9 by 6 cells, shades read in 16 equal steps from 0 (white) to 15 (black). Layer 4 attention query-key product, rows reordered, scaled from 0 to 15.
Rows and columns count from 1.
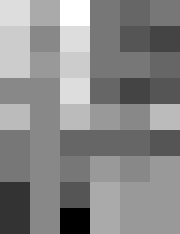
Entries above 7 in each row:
3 3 3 3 0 5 2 2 2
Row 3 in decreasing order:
9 8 8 6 3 3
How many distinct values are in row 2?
6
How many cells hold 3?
3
